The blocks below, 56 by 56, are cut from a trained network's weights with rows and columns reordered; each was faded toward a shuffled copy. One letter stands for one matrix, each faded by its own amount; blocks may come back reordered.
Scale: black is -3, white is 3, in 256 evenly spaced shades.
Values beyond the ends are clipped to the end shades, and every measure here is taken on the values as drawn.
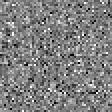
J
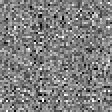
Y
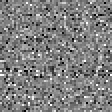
J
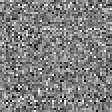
Y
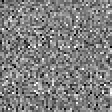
Y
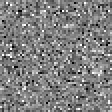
J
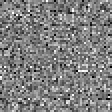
Y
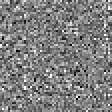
Y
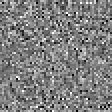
Y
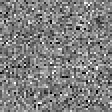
Y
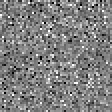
J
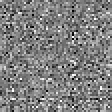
Y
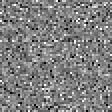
J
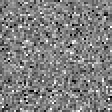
J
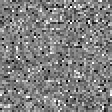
J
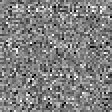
Y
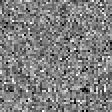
Y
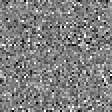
J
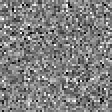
Y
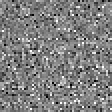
J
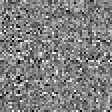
Y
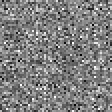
Y
